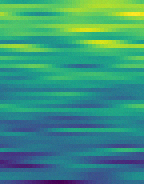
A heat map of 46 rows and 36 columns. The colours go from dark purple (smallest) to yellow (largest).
Streaks run across, left to right. The field climbs toward the top. The top right is the ninth with the highest average.
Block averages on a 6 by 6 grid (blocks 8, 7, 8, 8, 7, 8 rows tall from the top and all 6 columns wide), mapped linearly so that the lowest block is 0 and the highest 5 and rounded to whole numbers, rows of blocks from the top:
444555 | 433444 | 233333 | 222222 | 111122 | 001111
